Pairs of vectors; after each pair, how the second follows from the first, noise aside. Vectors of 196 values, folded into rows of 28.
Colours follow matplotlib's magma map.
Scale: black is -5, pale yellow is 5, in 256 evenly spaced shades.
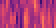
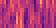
negated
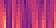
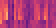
wrapped around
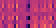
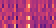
negated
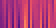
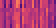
wrapped around
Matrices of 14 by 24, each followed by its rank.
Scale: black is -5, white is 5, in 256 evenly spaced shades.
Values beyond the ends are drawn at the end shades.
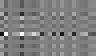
one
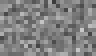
full rank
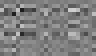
two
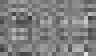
three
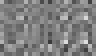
two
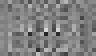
three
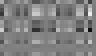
one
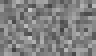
full rank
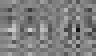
two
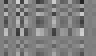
one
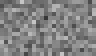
full rank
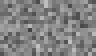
full rank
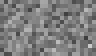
full rank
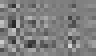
two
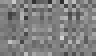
three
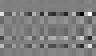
one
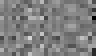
three
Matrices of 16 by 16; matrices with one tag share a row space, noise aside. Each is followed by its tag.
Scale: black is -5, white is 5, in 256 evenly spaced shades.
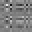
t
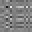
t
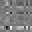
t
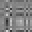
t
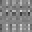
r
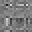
t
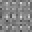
r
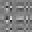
t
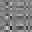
t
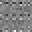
r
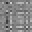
t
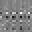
r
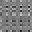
r
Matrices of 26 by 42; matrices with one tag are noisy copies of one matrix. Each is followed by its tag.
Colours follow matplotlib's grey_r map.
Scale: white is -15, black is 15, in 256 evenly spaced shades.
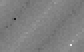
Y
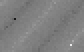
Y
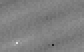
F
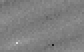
F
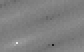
F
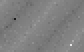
Y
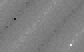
Y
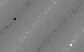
Y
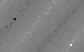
Y
